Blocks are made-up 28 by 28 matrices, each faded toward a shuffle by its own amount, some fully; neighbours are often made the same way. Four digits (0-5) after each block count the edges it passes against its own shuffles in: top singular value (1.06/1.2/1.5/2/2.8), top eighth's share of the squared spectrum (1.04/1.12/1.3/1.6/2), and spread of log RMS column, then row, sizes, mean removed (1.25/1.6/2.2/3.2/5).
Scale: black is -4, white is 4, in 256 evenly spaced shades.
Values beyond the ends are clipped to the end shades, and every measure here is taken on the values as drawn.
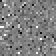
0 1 0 0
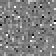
1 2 0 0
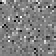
0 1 0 1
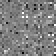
3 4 2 1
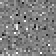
1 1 0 0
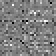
3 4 1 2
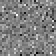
0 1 1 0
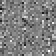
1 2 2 0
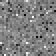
0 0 0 0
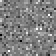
0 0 0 0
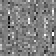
2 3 3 0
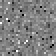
0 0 0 0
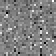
2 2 1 0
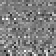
1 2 0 3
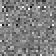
1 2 0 2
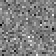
0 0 0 0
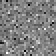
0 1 0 0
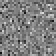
2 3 0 0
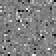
0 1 0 0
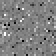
0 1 0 0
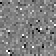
0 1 0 0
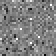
2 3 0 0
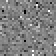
0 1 0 0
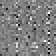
2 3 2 0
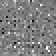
2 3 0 0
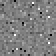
0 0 0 0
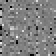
3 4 1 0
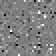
2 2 0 0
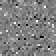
1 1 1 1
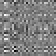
4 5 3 3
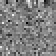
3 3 1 1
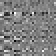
4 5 2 3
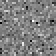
1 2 0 0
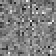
2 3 1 1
